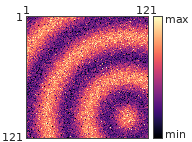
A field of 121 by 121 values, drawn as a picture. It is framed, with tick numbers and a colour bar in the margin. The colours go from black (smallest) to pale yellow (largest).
Odd rows or columns: none. Average level on the scale: 50%. Seam: none. Rings: centred on the bottom right. Slope: none. Mirror symmetry: none.
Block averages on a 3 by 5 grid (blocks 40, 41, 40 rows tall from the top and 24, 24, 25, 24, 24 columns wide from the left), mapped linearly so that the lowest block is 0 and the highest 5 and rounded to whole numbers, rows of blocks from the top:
42333 | 14233 | 31501
